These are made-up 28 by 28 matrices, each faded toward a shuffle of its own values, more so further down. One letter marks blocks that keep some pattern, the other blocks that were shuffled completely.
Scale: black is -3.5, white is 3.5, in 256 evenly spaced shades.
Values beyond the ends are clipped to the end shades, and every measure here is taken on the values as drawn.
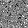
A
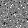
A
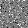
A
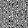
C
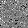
A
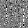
C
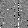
C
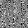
C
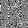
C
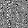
C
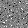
A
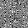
C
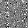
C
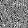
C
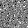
A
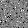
A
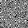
C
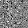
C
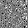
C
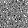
A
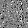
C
